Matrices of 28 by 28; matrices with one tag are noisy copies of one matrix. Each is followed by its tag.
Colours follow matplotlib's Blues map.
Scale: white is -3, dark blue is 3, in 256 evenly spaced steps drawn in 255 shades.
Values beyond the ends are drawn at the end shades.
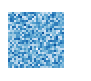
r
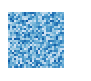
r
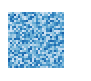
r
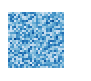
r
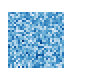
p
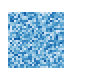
r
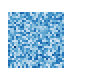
p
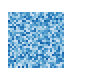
p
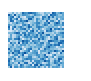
r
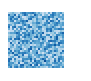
r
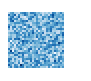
r
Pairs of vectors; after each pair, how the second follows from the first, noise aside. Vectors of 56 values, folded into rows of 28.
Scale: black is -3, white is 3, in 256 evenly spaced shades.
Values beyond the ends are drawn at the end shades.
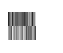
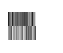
copied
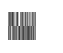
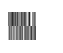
wrapped around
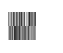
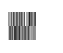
copied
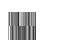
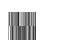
copied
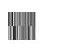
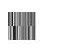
copied
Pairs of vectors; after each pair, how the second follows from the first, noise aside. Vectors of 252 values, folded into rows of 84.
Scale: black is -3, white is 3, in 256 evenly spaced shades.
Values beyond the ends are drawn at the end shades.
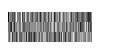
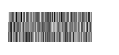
sign-scrambled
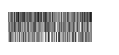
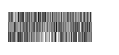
sign-scrambled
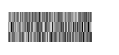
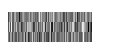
sign-scrambled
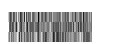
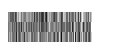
reversed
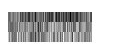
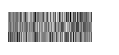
sign-scrambled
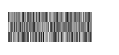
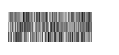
sign-scrambled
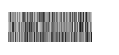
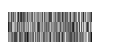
sign-scrambled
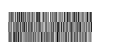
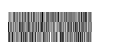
reversed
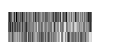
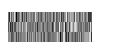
sign-scrambled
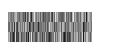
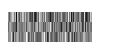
reversed
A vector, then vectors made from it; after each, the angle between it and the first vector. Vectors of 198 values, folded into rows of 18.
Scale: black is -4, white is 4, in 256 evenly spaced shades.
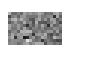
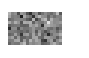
orthogonal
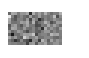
partly opposed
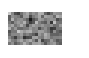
partly aligned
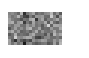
partly opposed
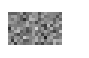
partly opposed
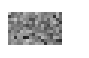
nearly parallel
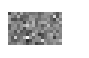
nearly opposite
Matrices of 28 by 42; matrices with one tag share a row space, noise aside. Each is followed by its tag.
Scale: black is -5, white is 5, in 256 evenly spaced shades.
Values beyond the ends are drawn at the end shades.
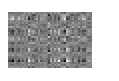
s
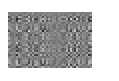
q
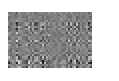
q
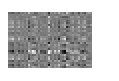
s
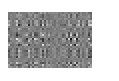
q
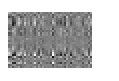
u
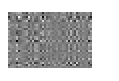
q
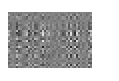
q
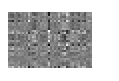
s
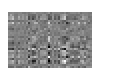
s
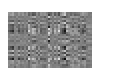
s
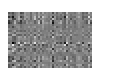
u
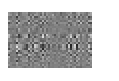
q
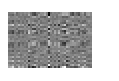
s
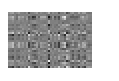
s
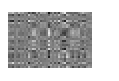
s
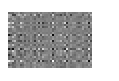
u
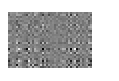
q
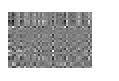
u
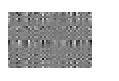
q
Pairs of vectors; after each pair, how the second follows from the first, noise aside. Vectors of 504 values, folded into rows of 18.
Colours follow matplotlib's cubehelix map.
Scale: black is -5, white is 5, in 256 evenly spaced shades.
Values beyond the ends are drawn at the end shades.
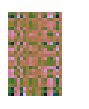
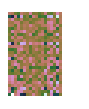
sign-scrambled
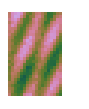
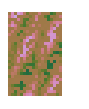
partly zeroed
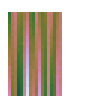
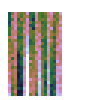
scaled up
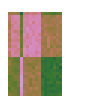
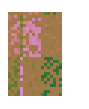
partly zeroed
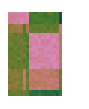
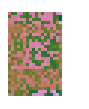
sign-scrambled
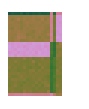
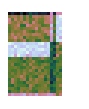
scaled up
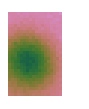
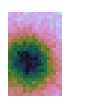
scaled up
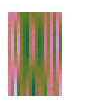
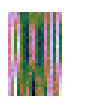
scaled up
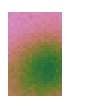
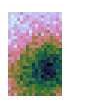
scaled up
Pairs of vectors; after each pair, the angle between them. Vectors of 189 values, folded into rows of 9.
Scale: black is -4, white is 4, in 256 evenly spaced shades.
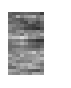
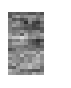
nearly parallel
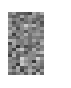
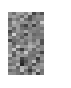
nearly opposite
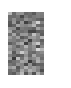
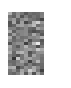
nearly parallel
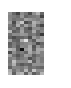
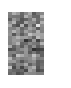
partly opposed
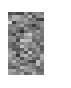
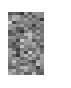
nearly parallel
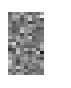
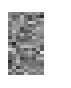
nearly opposite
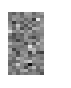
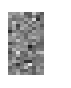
nearly opposite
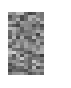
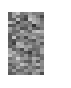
partly aligned
